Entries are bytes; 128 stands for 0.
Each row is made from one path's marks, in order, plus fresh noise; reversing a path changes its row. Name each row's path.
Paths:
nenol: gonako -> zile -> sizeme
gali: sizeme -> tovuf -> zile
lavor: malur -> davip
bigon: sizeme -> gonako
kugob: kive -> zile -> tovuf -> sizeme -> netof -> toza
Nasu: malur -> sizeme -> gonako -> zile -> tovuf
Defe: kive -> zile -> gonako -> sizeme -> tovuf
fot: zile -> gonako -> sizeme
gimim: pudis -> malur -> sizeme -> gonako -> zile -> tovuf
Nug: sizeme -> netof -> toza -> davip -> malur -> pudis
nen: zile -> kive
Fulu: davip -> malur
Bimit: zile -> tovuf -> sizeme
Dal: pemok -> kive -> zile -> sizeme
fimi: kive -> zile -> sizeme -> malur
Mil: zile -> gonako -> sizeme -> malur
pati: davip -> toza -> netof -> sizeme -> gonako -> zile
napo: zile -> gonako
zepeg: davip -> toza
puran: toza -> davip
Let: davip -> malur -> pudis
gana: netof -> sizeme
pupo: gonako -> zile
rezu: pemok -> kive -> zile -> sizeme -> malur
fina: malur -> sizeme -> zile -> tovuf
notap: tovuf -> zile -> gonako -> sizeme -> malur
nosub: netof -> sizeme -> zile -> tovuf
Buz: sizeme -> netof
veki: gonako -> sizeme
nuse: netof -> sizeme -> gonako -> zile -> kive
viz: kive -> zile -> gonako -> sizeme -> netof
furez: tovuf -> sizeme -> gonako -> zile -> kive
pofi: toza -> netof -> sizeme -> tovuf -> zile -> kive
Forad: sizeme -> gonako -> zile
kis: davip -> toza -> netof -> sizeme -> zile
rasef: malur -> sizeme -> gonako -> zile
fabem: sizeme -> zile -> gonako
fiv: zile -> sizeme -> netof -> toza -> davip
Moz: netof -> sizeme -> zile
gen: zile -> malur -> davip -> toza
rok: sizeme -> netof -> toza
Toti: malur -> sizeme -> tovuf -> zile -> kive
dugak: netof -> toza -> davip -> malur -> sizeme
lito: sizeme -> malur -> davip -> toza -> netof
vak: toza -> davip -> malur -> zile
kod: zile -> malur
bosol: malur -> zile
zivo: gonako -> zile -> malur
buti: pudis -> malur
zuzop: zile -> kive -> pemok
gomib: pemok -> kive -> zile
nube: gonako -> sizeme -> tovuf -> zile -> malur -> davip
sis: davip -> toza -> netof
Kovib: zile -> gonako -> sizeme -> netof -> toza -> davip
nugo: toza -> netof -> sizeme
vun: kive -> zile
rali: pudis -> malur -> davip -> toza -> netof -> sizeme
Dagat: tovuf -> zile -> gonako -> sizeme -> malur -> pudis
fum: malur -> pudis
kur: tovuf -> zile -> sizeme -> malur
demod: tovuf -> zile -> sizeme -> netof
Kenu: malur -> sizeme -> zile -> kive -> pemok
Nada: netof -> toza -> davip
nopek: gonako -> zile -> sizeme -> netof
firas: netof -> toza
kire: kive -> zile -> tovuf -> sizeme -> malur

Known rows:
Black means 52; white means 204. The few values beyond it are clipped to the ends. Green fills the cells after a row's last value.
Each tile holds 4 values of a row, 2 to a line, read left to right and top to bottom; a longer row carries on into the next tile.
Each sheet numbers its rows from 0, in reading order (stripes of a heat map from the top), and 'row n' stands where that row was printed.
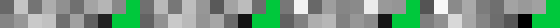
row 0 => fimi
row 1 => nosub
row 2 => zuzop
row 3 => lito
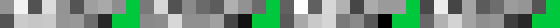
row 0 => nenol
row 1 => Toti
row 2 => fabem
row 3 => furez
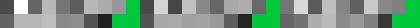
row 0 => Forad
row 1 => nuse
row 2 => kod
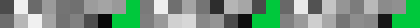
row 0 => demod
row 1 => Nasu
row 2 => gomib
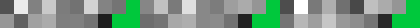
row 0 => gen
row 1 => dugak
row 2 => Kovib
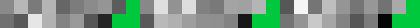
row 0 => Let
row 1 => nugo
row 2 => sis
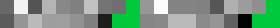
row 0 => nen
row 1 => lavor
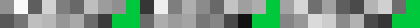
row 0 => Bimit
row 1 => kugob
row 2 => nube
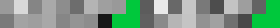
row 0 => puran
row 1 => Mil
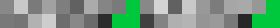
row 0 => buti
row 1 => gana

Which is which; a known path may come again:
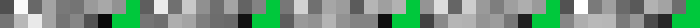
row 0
demod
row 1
zepeg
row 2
Nada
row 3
gana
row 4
rasef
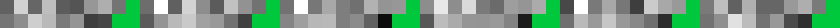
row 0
notap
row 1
fot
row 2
bosol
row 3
nugo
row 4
Kovib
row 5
kur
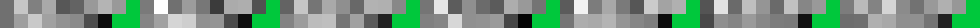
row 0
Nug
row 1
Nasu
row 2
fimi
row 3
Toti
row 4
fiv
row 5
firas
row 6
dugak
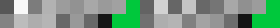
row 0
vun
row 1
pofi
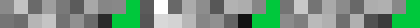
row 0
buti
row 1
nopek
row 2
kire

